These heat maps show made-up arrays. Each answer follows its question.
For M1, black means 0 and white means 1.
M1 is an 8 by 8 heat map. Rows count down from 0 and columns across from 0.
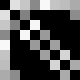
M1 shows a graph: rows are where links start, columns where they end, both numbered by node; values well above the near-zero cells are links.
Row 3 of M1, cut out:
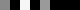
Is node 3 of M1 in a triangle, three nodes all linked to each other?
yes
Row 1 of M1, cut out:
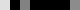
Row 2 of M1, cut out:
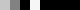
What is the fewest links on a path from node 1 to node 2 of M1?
1
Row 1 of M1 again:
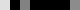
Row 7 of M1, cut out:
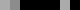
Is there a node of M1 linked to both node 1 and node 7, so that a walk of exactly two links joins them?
yes
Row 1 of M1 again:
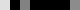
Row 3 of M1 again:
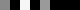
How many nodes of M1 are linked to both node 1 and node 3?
2
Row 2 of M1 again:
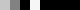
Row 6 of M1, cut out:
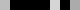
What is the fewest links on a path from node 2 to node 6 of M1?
2
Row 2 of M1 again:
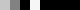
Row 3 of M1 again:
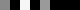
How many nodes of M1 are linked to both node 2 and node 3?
1
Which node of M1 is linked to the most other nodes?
node 0
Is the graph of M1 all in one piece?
yes
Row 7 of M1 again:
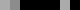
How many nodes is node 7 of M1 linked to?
3
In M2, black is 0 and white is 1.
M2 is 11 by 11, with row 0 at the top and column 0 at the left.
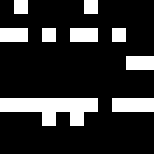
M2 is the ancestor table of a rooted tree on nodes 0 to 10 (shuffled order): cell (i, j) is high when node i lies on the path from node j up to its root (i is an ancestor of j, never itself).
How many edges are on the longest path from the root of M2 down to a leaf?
3
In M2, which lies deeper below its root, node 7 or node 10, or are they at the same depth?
node 10
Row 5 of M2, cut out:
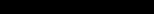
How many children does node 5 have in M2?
0
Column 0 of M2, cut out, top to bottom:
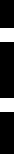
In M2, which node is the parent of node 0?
2
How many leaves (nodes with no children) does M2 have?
6
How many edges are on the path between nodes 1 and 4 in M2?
4
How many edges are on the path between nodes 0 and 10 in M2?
4
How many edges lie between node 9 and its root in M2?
2
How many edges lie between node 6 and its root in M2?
3
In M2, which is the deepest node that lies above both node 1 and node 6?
0
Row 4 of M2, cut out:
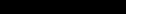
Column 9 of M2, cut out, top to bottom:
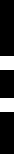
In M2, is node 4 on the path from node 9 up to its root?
yes
